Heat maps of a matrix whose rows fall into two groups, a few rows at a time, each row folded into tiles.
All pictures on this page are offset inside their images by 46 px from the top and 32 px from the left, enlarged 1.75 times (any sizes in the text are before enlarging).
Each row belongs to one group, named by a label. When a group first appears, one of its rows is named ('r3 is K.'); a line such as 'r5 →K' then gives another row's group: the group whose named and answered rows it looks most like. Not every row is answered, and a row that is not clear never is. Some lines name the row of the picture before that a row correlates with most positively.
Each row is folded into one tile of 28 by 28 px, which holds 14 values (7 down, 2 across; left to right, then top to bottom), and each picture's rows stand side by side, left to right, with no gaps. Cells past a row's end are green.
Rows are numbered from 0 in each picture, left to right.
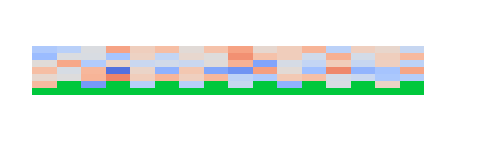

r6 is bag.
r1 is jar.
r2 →jar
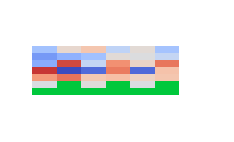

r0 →jar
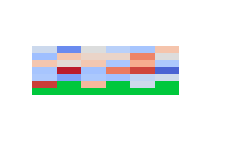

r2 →bag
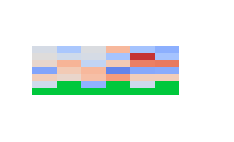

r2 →bag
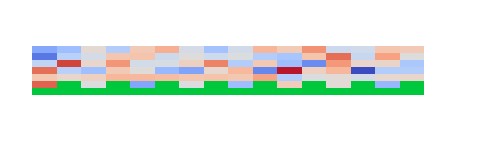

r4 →jar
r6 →bag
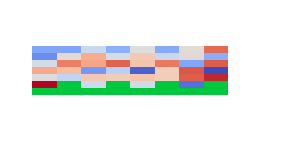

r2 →bag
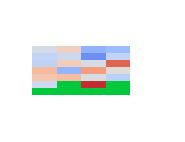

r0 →jar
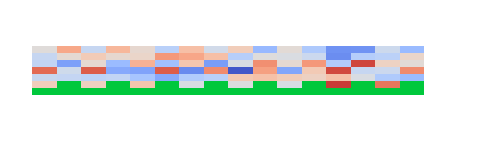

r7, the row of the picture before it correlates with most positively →1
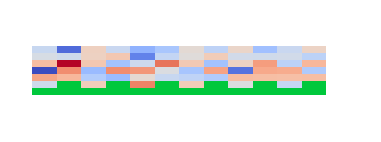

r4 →bag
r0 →bag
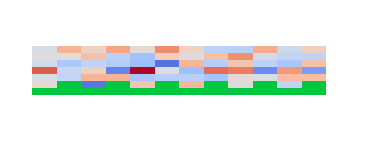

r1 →jar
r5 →jar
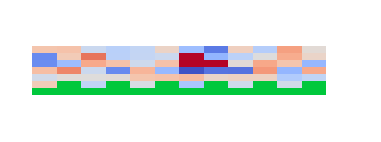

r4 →bag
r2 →jar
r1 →bag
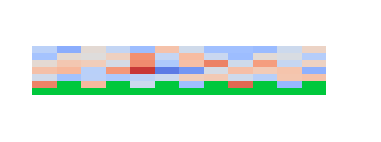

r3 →bag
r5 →jar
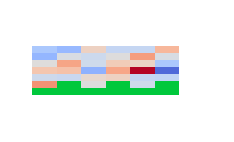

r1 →bag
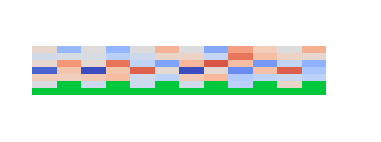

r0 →bag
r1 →bag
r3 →bag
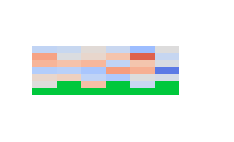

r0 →bag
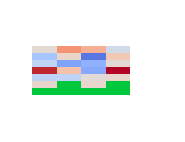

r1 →bag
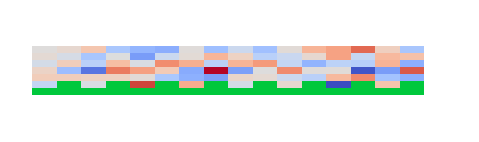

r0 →jar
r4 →bag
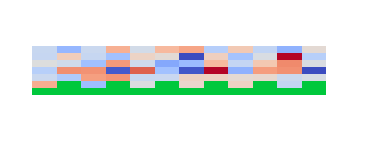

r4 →bag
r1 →jar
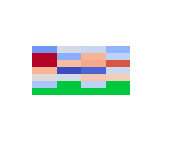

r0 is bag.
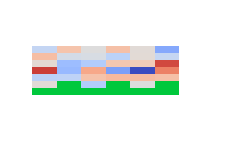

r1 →jar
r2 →bag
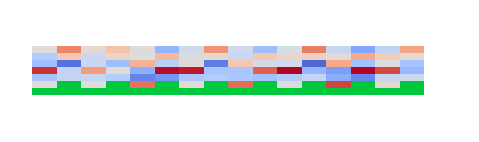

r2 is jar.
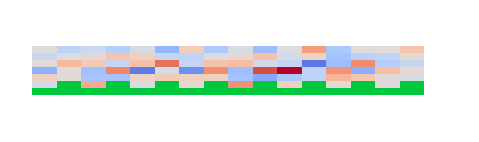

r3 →bag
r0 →bag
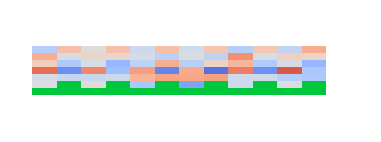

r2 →jar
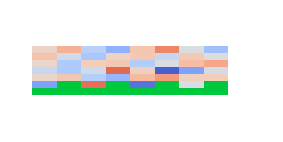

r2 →jar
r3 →bag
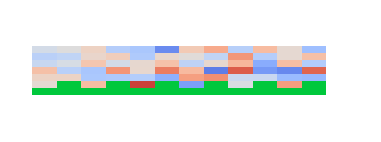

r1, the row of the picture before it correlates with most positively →1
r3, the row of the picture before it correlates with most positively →2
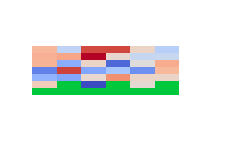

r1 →jar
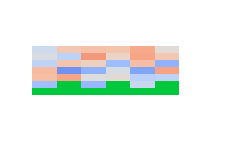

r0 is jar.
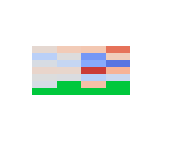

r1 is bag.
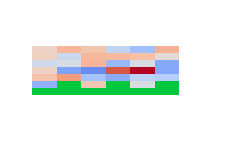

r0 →jar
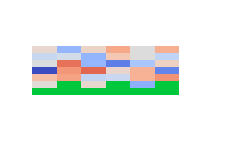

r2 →jar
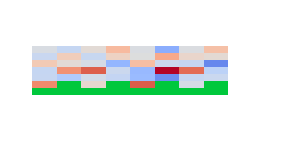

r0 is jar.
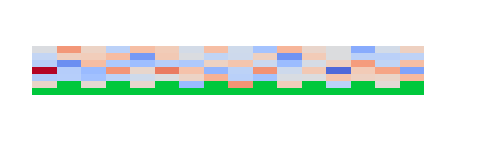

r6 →bag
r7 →jar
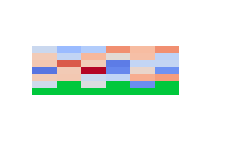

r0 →bag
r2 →jar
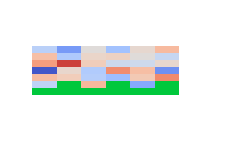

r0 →bag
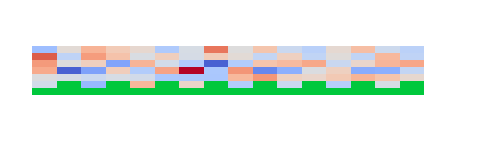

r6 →jar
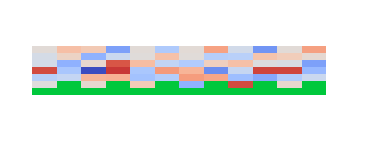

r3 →jar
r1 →bag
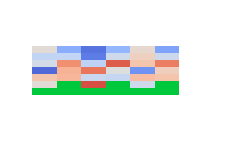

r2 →bag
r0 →bag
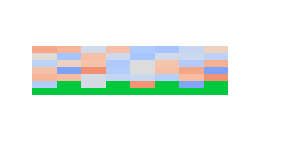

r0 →jar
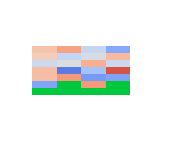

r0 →jar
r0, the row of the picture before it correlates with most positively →0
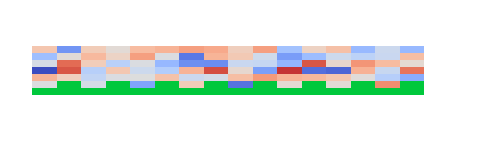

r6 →bag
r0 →bag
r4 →jar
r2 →jar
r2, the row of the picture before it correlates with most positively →0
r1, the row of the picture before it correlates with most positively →1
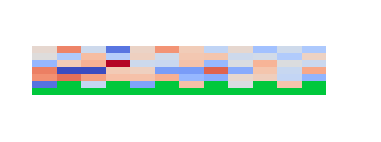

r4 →bag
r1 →bag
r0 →jar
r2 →jar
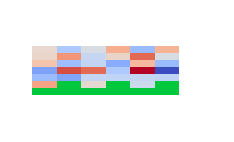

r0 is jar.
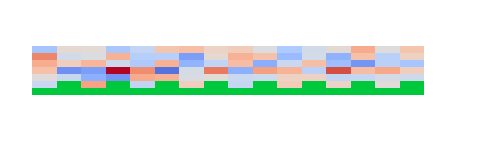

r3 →bag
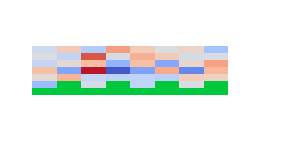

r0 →jar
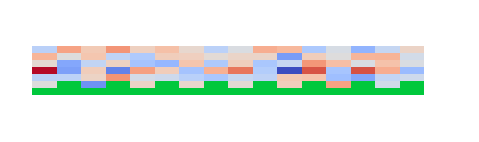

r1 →jar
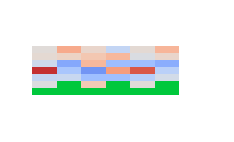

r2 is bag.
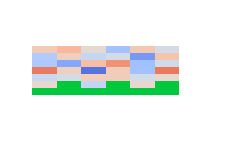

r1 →bag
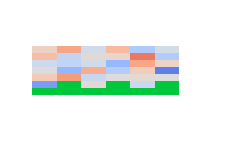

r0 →jar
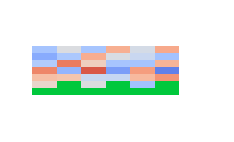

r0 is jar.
